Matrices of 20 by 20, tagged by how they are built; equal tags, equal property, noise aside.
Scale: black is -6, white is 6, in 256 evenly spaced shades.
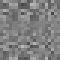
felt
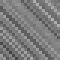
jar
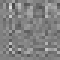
felt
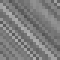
jar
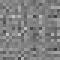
felt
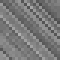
jar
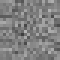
felt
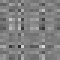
felt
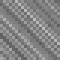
jar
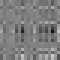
felt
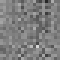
felt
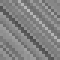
jar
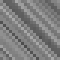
jar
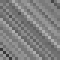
jar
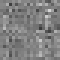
felt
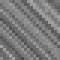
jar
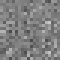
felt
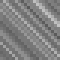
jar
